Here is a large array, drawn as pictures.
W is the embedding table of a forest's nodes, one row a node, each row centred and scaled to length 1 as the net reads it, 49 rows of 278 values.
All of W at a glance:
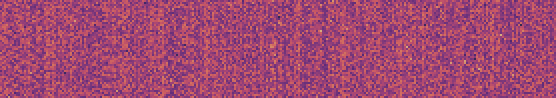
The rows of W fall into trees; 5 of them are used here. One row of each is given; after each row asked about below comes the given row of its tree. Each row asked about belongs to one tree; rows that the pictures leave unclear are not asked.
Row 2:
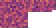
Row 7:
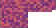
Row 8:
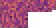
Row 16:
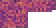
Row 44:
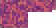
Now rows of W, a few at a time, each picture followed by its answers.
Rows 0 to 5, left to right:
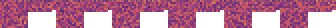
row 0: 8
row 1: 7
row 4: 7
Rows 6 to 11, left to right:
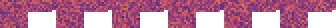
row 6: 16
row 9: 16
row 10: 7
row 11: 44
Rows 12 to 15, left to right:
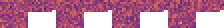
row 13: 16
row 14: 16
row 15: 2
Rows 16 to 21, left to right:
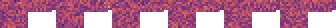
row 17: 8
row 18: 7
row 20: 16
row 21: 16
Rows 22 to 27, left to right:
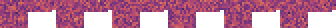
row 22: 44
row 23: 8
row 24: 7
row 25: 16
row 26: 44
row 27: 44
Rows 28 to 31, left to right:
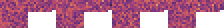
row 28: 7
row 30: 16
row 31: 16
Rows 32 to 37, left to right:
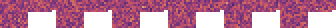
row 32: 44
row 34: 7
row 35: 8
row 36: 44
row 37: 7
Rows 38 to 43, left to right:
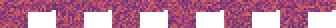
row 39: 44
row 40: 44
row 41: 16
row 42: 7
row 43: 7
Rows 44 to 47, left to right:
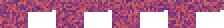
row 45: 2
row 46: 16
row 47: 44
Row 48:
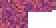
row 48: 7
